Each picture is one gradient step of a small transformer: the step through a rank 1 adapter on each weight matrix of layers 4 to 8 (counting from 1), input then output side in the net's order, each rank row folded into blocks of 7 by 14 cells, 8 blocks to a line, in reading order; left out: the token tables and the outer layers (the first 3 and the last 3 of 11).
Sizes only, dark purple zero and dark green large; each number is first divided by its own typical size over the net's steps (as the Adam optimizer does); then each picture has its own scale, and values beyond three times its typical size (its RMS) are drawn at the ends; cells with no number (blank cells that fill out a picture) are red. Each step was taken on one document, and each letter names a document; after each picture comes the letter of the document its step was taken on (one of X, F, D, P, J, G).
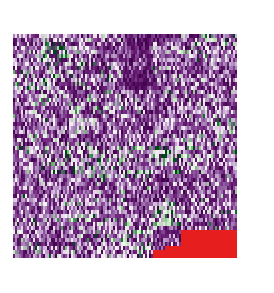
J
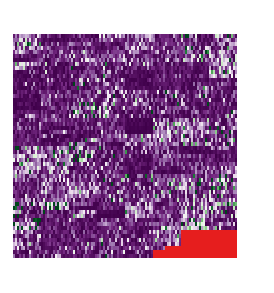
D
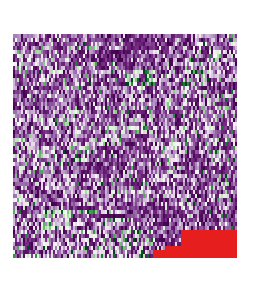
J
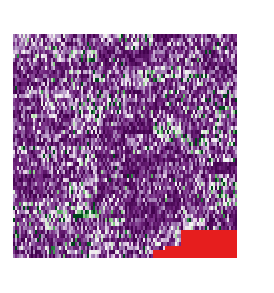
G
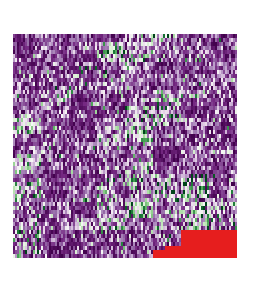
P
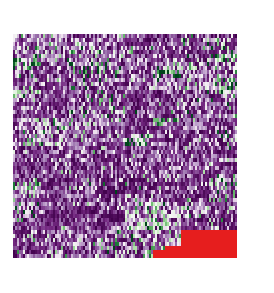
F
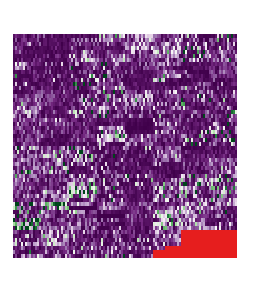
D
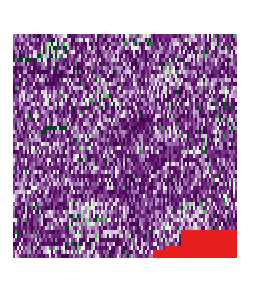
G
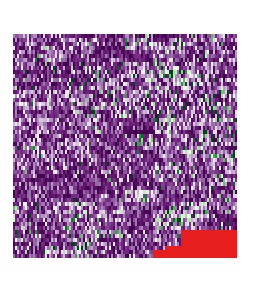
G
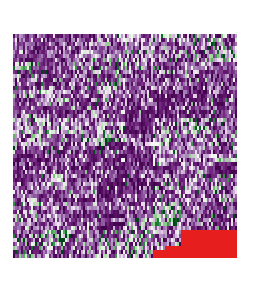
F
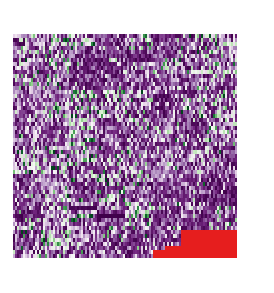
J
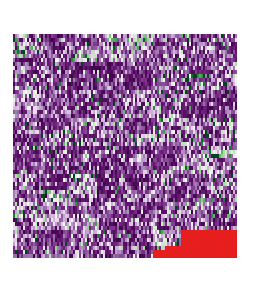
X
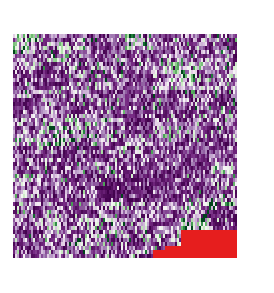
F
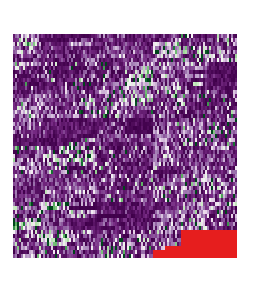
D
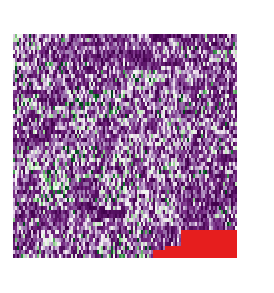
J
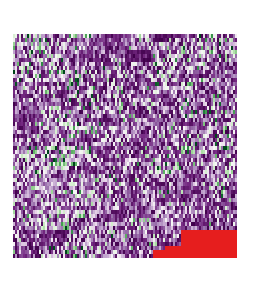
J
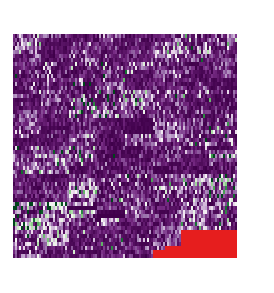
D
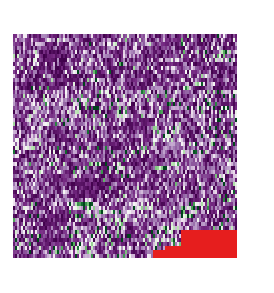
G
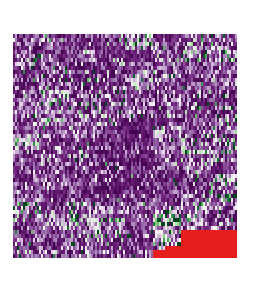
G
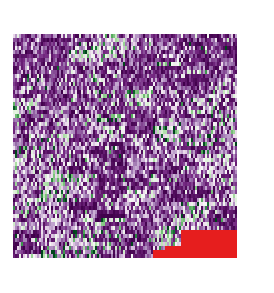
X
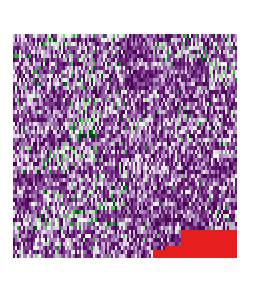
J
